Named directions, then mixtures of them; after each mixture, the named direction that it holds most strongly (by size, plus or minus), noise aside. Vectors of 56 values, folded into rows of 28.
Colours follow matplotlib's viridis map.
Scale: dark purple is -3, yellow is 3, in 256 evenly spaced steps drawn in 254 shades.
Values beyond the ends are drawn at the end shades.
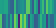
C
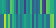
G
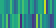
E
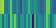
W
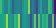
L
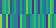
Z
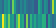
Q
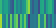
C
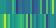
Q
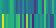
Q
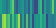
Q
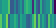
Z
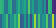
L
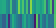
E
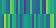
G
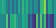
E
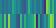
E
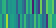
Z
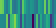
E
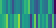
L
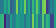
G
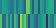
C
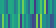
E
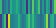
Z
